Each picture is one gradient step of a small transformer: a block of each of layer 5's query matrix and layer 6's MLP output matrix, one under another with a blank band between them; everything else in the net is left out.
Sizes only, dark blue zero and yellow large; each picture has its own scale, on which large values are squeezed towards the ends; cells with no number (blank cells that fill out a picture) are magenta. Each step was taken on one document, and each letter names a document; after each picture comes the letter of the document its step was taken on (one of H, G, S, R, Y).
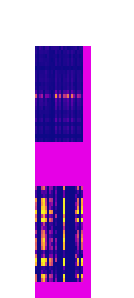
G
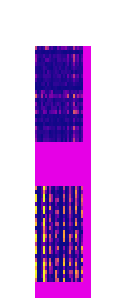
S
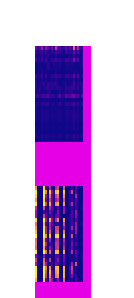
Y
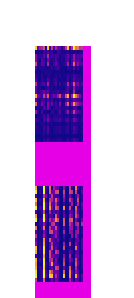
S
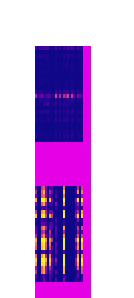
G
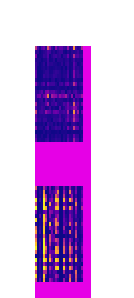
S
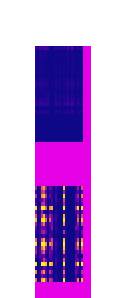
G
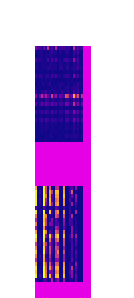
Y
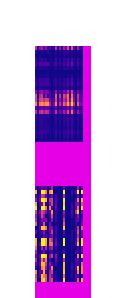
G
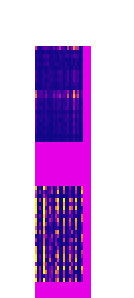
S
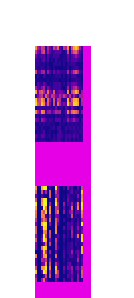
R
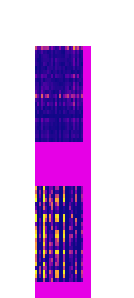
Y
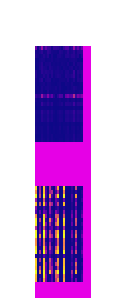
Y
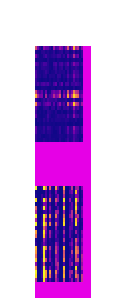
S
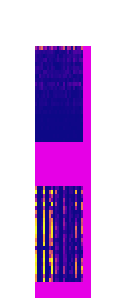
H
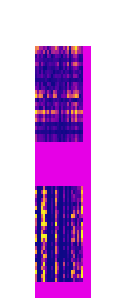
R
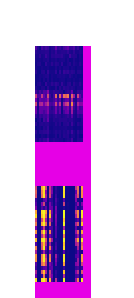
G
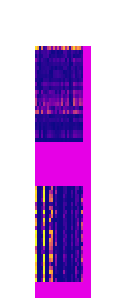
H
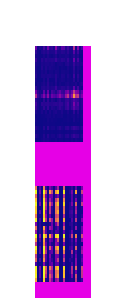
Y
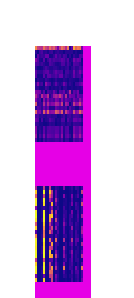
H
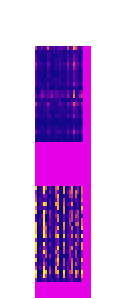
S
